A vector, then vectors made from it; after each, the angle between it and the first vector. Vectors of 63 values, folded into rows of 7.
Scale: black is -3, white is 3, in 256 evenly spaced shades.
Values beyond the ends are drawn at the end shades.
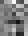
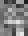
nearly opposite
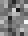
orthogonal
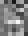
nearly opposite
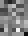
partly opposed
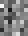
orthogonal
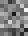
orthogonal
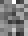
nearly parallel
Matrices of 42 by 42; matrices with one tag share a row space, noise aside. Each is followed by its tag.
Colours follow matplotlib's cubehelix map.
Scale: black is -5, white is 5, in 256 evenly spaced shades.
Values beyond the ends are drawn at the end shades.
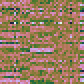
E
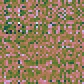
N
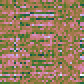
E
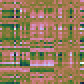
E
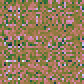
N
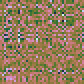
N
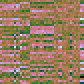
E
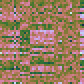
E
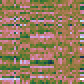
E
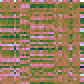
E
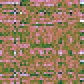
E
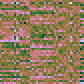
E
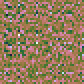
N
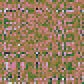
N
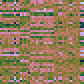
E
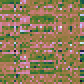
E
